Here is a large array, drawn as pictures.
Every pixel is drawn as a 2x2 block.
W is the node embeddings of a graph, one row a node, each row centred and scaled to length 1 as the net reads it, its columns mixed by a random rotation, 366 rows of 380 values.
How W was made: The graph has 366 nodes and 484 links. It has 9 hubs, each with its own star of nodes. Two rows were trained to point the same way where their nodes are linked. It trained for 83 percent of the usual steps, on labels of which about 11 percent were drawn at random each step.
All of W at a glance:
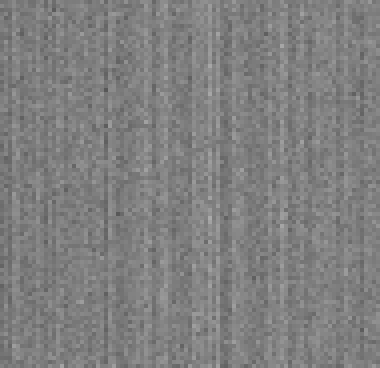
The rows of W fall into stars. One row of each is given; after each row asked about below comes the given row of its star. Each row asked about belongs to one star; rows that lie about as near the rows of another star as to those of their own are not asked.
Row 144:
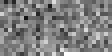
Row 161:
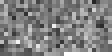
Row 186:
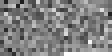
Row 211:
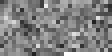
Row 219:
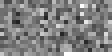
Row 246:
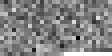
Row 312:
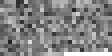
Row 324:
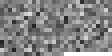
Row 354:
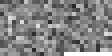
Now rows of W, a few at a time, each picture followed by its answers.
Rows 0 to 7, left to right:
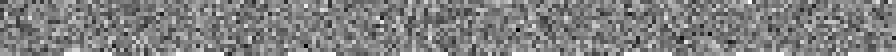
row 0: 211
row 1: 324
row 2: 186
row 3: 161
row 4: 144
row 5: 246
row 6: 312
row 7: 219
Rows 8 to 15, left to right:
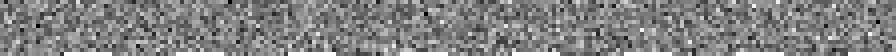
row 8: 312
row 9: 161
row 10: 186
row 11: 246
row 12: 211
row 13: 211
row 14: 219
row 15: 211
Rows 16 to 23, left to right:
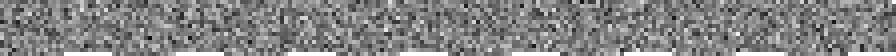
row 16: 324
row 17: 246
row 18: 219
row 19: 219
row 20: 324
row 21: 186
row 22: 219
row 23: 312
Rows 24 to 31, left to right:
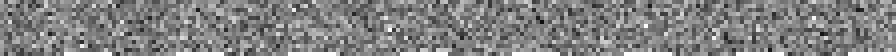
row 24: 312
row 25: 324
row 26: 211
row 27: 312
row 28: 246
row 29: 144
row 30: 354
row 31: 354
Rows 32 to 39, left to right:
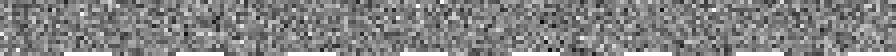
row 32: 219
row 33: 161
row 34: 161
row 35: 219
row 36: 211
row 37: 324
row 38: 312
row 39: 144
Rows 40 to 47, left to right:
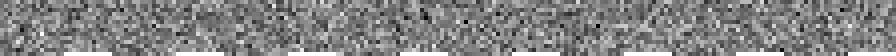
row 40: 312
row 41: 161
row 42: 161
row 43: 246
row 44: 312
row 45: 144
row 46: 161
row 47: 186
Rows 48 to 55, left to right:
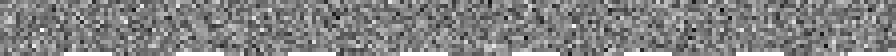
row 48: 211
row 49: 211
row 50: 219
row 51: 144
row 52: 246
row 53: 312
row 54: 186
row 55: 312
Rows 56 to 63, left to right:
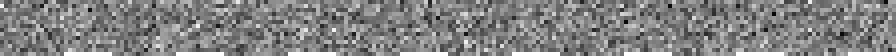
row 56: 219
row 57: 144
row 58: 312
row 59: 161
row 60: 324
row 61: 186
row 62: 144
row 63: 219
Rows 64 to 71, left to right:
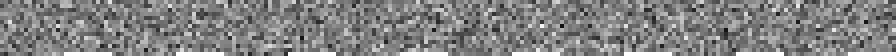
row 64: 312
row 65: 219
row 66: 246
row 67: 186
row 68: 312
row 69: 246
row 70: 354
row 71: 186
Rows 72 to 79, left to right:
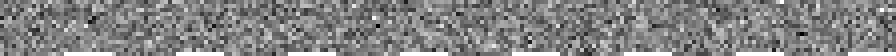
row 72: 144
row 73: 211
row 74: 354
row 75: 161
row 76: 246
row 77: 144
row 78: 144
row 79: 324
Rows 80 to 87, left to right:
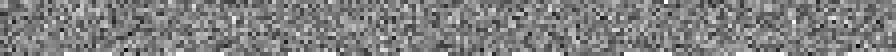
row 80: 324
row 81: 324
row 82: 219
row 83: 161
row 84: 354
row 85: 219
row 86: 161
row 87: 312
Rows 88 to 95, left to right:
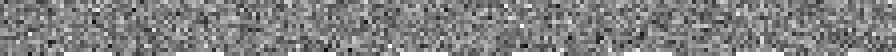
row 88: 161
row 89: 211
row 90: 211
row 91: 324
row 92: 219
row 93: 312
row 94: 186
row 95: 219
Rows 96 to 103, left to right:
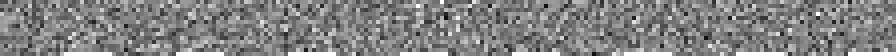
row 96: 211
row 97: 246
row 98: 354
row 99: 219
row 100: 354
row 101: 246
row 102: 246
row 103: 219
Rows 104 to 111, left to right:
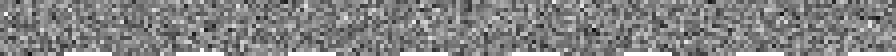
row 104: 211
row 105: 312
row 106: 186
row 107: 354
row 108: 219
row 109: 211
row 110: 161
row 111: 144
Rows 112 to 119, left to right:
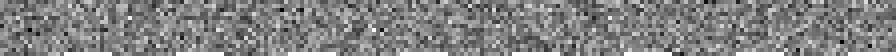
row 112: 324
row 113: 186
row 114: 161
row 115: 312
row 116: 354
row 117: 219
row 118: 246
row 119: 324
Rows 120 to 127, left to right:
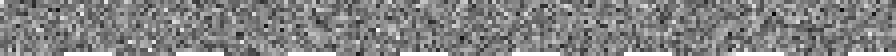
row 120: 219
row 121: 312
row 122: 161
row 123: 211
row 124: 246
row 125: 219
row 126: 144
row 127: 211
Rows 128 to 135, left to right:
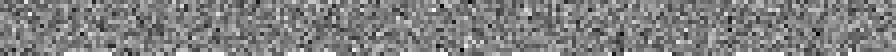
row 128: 161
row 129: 324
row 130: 219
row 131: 246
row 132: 324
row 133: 186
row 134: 161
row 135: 144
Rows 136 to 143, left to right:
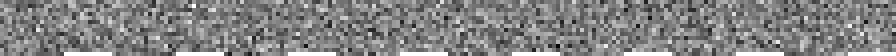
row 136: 219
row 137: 354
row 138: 144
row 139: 144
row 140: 161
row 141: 246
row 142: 211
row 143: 211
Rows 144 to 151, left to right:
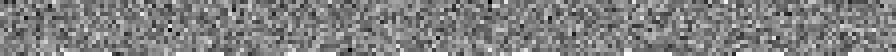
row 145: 161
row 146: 161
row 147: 324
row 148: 246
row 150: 186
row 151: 354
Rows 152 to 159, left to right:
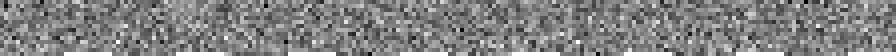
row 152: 246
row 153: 186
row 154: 246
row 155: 161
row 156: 144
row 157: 219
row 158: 246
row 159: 186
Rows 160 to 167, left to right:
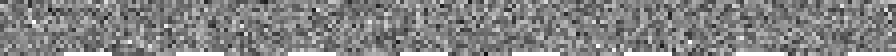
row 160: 219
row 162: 161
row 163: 219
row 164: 186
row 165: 219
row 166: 161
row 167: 219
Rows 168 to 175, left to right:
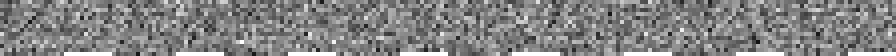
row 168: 324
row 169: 312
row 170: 161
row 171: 354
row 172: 186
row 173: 312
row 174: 211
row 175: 354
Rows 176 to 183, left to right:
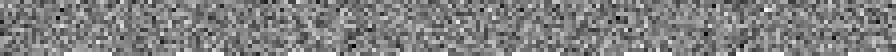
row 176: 246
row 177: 186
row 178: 161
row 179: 312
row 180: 312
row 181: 144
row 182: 354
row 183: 246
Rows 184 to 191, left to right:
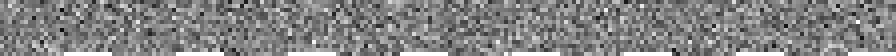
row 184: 246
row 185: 186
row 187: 211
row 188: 324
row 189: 219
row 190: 161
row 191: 246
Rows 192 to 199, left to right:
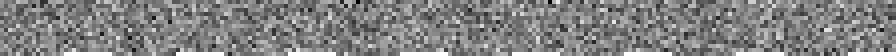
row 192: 144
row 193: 219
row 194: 144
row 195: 186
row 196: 312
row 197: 219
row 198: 161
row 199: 211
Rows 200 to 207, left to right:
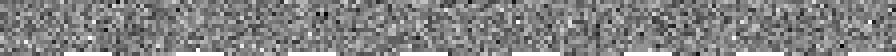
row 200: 324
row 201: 144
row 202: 324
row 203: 211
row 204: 186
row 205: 312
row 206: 144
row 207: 144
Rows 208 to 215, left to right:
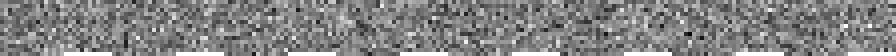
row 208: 161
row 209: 186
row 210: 312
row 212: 144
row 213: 144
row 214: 161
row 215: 144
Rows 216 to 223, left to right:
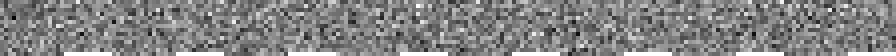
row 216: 144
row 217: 312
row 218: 312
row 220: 324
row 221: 324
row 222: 312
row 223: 186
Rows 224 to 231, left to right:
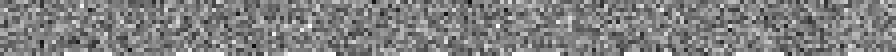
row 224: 354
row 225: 312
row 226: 144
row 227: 161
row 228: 219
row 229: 354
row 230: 161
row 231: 144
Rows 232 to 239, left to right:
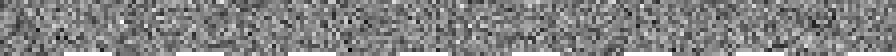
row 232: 211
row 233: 312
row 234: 219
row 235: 324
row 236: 186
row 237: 211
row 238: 161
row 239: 324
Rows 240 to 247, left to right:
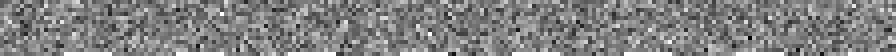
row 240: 312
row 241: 324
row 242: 161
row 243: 312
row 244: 144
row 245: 211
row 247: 324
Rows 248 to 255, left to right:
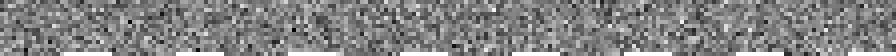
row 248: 211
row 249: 161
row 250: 161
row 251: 219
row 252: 246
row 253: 354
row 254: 312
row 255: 161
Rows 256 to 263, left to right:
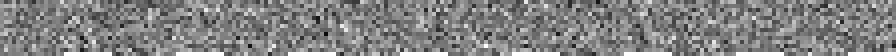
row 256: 211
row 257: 161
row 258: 246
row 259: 219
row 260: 246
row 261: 161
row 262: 144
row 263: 354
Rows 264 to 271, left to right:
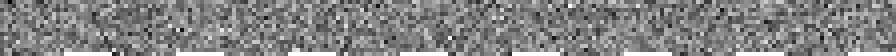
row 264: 161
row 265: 144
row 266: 219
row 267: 186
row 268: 186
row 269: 144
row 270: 161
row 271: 312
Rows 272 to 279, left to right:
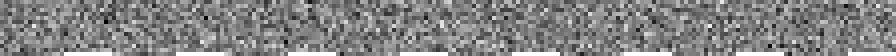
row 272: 312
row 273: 161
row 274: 246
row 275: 312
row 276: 246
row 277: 161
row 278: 354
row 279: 144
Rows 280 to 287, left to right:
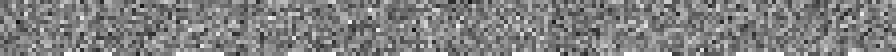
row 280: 312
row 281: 144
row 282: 312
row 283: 211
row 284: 186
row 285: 144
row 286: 354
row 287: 246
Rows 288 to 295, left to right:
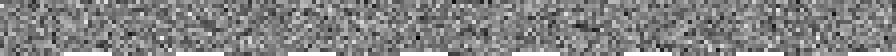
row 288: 219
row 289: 161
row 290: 324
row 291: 186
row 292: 186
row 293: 211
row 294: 324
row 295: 324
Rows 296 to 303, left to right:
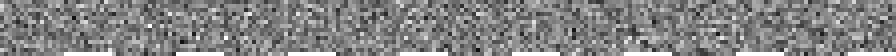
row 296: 219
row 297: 354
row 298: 324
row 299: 324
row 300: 161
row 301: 161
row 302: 161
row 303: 211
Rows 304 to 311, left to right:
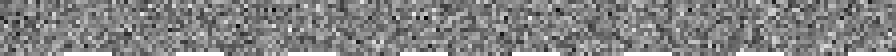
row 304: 324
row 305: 161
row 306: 144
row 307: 246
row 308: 354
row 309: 324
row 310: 354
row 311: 246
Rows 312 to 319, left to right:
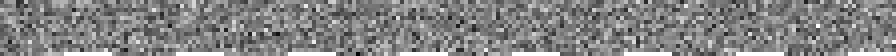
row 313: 324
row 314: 219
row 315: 144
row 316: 324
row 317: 246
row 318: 354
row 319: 186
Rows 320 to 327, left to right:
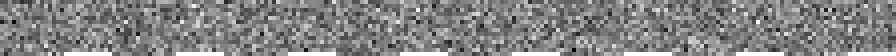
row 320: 186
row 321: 144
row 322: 312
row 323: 312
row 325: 324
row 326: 324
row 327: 219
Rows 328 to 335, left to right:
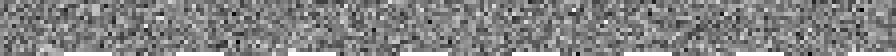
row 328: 246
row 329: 312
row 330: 324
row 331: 211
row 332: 354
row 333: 161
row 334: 324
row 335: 161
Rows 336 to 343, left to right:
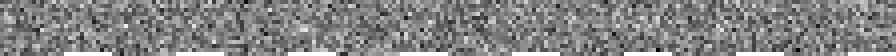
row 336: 211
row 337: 312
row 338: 186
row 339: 324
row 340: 324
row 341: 354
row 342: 211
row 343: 324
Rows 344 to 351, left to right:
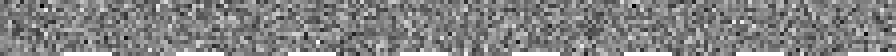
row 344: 186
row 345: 246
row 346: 211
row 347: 144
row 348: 211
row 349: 324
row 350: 312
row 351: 211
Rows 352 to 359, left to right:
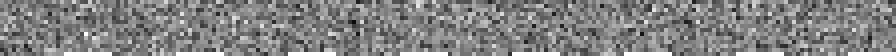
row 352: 161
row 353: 144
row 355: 186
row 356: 354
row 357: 144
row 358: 186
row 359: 186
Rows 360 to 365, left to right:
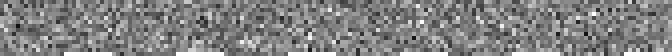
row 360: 354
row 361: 246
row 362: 324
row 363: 219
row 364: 219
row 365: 219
